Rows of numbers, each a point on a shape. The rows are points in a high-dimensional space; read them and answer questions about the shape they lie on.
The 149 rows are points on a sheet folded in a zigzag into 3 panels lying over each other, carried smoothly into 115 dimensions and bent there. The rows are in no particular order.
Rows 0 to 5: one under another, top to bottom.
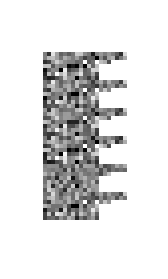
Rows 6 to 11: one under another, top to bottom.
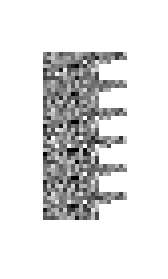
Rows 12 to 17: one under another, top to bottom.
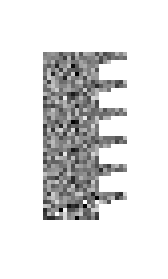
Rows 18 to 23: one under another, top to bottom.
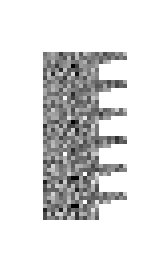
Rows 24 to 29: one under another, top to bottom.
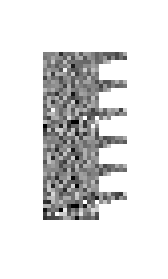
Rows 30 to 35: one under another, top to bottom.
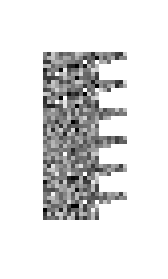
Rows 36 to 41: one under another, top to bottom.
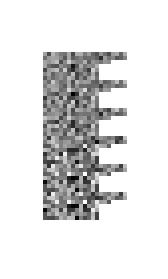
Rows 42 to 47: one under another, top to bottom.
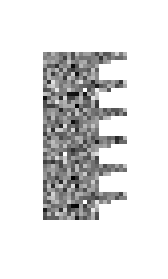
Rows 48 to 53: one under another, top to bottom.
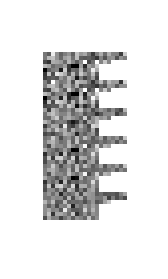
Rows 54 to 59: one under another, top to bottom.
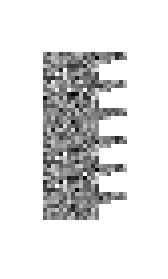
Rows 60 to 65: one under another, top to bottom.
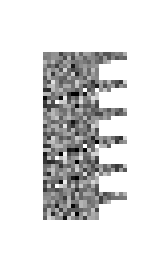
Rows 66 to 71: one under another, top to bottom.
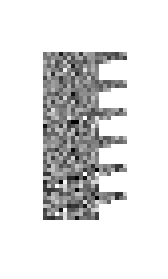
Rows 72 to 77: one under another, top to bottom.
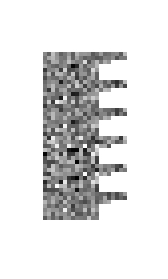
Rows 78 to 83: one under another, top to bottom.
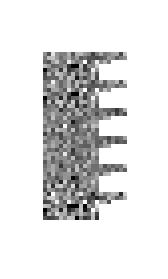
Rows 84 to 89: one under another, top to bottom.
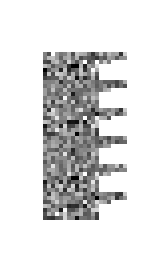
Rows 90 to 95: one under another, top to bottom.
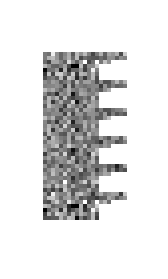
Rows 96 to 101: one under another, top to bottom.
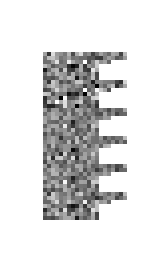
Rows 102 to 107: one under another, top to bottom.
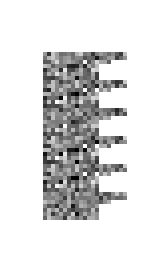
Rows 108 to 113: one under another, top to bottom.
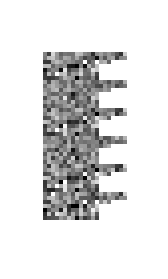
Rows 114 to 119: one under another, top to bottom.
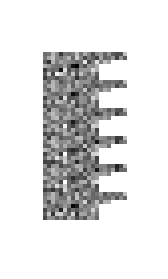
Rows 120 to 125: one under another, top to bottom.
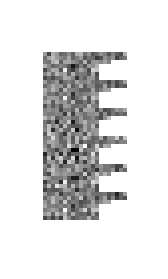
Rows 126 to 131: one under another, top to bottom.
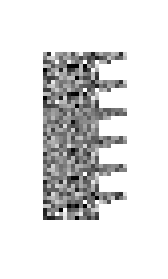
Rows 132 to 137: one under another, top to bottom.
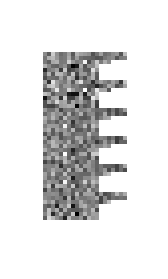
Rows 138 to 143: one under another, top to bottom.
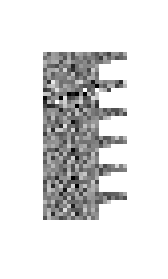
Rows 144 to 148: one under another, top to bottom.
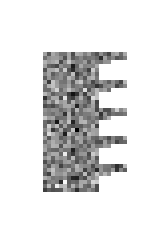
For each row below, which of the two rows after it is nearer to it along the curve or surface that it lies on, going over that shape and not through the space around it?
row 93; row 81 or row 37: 81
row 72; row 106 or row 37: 37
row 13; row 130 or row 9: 9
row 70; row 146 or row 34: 34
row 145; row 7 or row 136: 136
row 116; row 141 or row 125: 125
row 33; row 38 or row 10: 38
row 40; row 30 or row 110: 110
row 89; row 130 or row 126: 126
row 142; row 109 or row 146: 146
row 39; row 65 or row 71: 71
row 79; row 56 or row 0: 56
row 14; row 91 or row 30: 91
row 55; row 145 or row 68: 145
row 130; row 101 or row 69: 69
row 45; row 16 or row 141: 16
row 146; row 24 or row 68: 24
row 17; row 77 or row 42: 77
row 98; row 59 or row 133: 59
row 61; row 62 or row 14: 14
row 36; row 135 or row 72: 135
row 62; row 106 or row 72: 72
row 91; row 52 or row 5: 52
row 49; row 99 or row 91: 99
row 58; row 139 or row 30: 139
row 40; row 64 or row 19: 19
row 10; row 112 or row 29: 29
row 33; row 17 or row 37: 17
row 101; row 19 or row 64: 19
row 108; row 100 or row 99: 100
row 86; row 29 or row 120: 120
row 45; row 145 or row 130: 145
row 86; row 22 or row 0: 0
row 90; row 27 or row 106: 106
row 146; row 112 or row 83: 83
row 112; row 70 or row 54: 54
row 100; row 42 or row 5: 42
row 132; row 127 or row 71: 127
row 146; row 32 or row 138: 32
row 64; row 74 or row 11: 74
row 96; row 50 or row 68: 50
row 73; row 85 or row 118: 85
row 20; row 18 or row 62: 18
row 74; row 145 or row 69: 69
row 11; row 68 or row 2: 2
